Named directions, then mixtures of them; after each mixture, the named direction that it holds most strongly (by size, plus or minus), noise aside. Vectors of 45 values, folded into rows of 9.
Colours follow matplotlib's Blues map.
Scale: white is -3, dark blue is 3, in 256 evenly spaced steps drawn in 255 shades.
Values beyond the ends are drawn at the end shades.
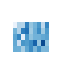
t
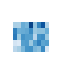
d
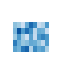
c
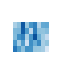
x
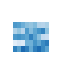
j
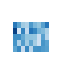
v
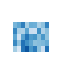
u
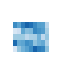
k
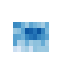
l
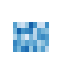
c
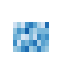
c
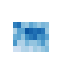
l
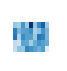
d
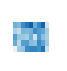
k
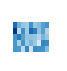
v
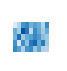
t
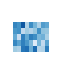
u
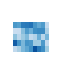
k
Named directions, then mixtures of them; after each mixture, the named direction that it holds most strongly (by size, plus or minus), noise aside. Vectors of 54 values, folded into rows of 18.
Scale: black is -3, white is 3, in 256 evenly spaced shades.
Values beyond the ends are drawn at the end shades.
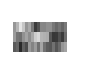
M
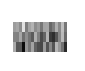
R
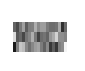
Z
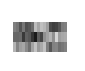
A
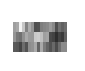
M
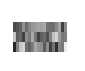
Z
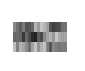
A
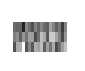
R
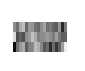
Z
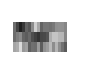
M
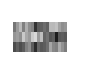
A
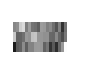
M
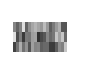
Z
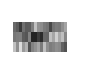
M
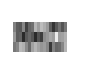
A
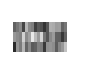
A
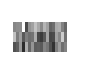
R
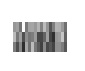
R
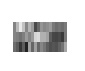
M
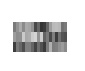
A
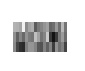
R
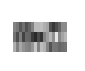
A
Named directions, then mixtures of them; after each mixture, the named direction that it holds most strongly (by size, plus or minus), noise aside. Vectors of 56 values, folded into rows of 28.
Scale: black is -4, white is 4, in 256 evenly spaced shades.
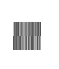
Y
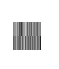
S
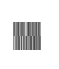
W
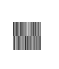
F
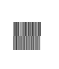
S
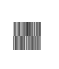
F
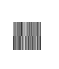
S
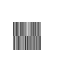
F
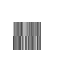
Y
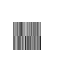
S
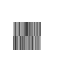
F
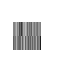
S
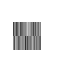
F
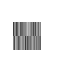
F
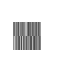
W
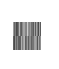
Y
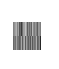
S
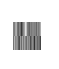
W
